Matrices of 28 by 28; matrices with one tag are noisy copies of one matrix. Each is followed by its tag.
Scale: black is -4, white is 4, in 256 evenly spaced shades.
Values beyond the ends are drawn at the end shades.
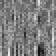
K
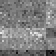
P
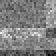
P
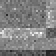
P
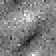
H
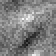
H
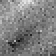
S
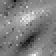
H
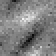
H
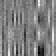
K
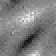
H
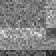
P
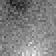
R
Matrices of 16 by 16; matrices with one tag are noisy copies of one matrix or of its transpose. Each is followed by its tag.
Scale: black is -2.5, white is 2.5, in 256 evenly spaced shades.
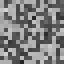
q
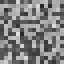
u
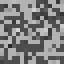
q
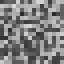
u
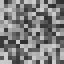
q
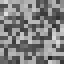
q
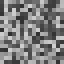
u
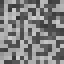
u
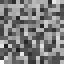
u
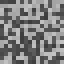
u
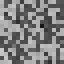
q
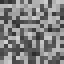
u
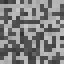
u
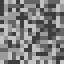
u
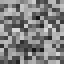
q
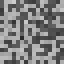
u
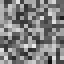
q
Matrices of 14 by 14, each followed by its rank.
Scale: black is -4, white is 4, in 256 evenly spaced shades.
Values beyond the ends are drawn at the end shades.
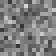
full rank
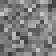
full rank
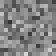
full rank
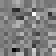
three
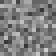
full rank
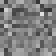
three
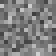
full rank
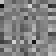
three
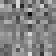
three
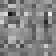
three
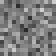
full rank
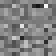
three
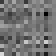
three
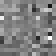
three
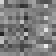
three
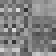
three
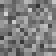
full rank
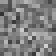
full rank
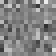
three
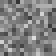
full rank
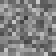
full rank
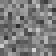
full rank
